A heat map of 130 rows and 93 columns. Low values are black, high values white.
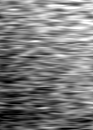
The ninth with the highest average is the top right. The grain runs across in streaks. Neither half mirrors the other. Values rise toward the top right. The ninth with the lowest average is the bottom left.
